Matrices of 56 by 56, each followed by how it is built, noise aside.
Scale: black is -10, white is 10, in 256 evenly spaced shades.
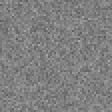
noise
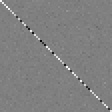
diagonal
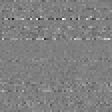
uneven rows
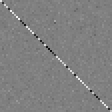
diagonal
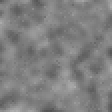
smooth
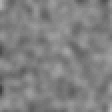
smooth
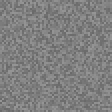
noise
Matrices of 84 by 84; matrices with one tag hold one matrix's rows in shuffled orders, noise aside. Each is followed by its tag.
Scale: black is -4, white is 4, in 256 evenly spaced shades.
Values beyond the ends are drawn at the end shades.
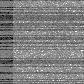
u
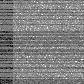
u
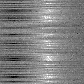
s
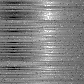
s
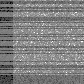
u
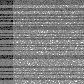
u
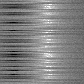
s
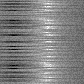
s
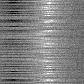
s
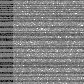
u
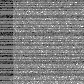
u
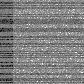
u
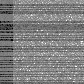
u
